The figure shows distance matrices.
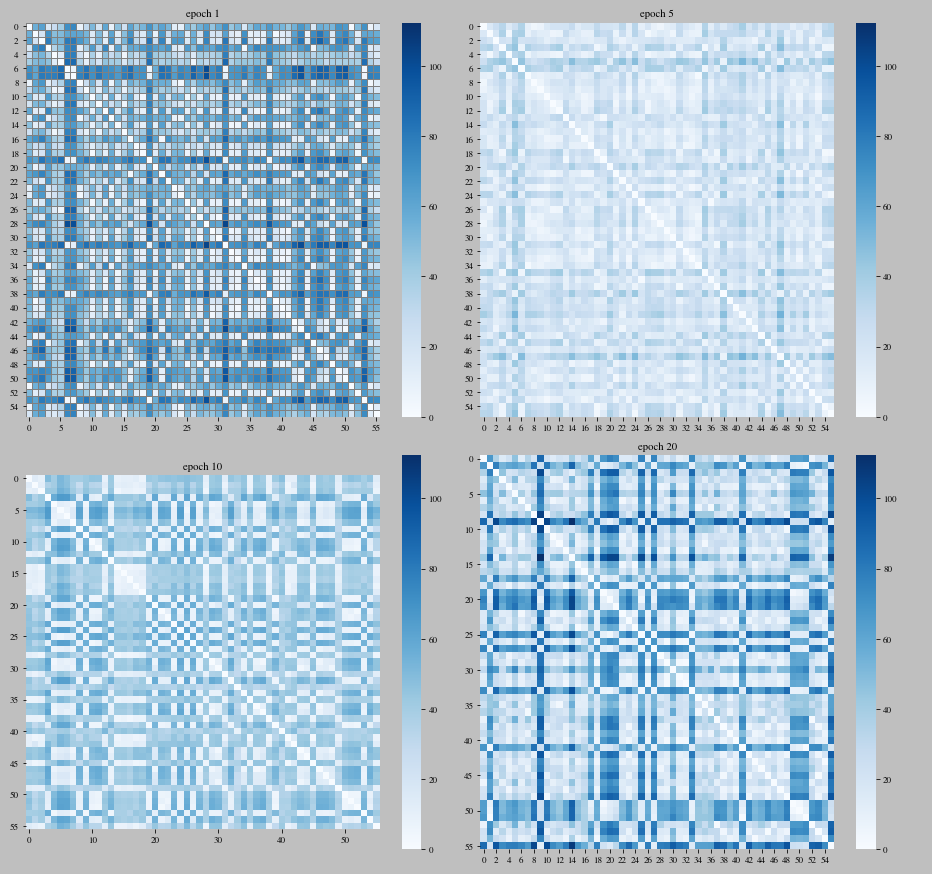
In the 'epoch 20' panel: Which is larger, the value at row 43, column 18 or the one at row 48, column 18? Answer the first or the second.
the second
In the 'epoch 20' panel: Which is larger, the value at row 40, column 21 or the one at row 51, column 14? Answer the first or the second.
the second
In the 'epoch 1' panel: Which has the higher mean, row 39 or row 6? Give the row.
6
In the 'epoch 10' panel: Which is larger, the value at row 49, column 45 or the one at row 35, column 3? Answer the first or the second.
the second
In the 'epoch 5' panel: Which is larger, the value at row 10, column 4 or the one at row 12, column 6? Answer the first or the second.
the second
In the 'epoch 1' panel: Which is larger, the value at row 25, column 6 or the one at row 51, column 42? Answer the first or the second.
the first
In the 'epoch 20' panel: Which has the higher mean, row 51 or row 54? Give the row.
51
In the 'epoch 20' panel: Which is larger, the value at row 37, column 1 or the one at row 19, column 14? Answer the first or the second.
the second
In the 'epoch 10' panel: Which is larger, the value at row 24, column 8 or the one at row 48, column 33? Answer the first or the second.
the second
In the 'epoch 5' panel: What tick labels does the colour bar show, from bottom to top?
0, 20, 40, 60, 80, 100
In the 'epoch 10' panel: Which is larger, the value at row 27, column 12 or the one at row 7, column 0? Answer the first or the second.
the first
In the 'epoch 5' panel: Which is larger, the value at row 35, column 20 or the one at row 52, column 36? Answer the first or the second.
the first
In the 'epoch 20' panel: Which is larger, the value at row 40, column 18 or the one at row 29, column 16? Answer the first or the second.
the second
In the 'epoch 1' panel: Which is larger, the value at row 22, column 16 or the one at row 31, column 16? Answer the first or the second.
the second
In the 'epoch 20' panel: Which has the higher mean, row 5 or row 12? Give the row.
5
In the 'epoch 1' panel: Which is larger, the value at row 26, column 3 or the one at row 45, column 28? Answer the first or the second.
the second
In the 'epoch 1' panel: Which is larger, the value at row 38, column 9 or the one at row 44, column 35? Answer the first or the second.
the first
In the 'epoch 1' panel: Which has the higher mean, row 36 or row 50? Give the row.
50
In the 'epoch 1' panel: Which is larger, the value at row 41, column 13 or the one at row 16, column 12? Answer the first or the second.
the second
